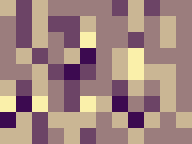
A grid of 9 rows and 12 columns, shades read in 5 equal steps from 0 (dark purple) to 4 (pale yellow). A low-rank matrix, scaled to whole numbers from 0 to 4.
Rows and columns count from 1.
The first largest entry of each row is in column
1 3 6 9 9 1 1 2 1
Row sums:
24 25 25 26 26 25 26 26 26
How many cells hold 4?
6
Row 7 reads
4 0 4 2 1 4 3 0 2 1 3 2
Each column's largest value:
4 3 4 3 3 4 3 3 4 3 3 3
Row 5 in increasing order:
0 1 1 2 2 2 2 3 3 3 3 4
